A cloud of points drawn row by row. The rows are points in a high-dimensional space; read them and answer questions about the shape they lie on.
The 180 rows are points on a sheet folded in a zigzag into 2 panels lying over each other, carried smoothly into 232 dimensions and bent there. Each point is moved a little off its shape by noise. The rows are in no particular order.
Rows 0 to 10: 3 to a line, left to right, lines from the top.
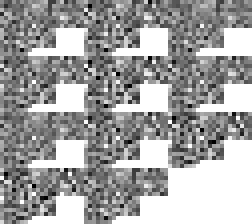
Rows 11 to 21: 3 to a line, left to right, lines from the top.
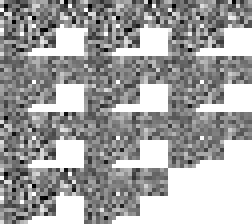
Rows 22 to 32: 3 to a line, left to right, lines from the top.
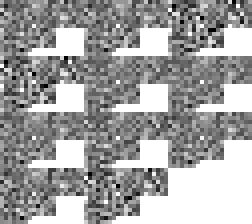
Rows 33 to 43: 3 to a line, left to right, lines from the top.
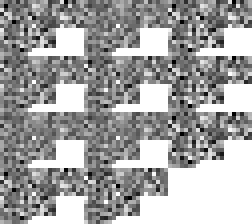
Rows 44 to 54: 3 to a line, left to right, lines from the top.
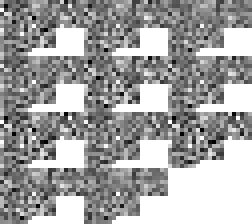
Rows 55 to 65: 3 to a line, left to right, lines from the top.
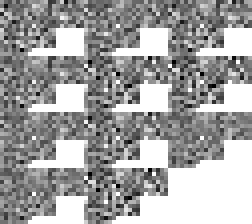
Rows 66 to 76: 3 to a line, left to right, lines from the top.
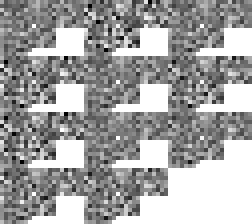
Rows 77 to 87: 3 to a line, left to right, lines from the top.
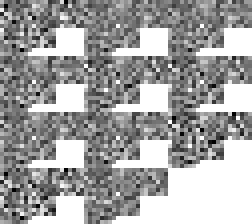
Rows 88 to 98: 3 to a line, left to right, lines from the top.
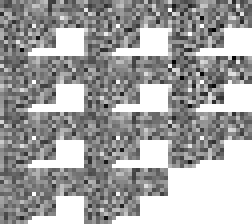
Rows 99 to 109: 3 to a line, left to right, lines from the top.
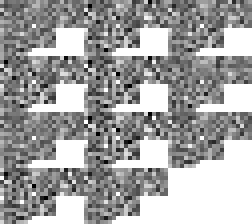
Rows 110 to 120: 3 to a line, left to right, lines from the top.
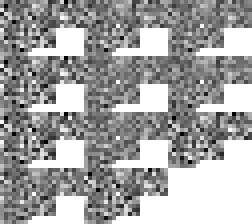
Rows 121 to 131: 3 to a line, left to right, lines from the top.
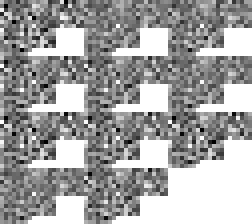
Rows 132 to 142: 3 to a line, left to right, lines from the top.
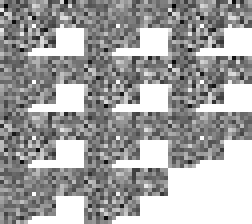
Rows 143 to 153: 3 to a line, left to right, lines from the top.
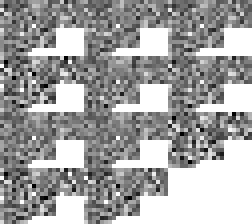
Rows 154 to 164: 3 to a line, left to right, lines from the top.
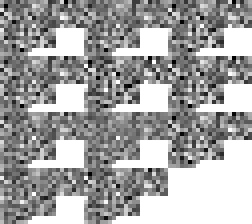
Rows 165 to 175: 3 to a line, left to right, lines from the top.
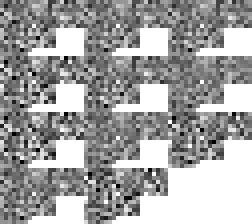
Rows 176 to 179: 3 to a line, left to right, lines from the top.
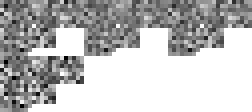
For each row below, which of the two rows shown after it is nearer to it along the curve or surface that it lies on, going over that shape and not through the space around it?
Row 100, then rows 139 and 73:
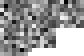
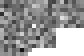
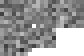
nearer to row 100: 139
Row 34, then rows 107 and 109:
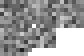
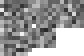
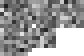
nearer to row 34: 109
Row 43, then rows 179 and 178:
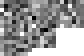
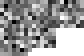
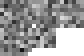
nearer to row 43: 178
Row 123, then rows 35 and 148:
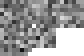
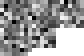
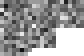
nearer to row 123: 35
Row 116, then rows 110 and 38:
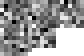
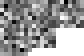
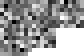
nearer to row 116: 110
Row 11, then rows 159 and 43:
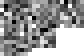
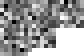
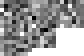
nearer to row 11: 43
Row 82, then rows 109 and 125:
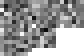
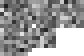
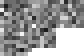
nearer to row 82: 109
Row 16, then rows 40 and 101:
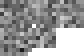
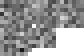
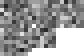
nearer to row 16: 101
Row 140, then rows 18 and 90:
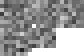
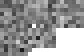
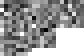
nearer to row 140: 90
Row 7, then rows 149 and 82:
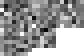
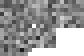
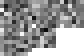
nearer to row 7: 82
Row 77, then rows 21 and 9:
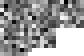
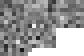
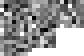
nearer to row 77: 9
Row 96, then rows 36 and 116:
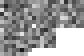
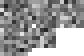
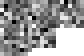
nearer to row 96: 116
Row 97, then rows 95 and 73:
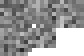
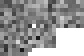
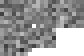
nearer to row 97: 95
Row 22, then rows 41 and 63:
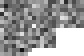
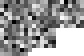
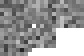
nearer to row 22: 41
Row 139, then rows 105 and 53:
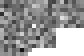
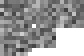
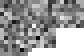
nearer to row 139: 105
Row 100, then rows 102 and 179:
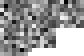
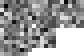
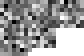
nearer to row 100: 179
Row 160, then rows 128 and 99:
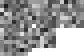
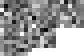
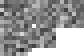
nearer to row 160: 128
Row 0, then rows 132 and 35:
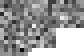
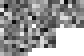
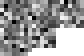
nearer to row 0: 35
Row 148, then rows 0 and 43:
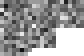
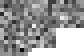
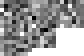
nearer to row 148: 0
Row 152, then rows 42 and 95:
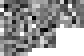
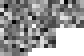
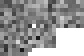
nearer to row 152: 42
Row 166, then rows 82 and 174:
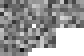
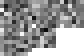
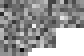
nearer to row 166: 82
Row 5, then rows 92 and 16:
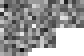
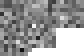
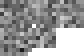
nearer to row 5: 92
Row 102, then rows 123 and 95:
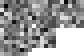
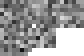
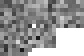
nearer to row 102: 123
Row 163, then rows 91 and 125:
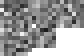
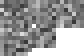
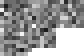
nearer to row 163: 91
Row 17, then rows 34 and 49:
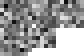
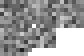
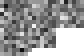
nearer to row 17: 34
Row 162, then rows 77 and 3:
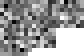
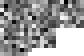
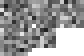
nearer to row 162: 77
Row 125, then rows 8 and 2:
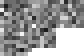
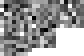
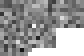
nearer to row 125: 8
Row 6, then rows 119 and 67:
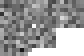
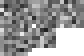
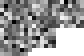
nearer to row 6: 67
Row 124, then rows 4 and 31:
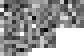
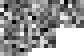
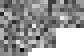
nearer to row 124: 4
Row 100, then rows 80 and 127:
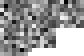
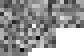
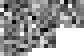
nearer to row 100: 127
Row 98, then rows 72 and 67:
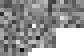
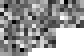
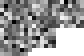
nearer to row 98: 72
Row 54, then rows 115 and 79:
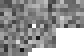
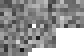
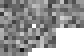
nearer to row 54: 115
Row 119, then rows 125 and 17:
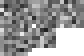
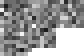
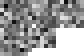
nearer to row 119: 17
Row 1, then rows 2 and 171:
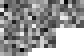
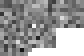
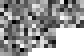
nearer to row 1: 171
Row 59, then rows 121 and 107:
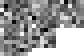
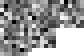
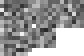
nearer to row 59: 121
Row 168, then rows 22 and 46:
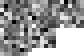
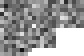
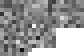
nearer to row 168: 22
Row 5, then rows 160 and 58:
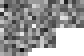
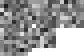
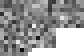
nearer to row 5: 58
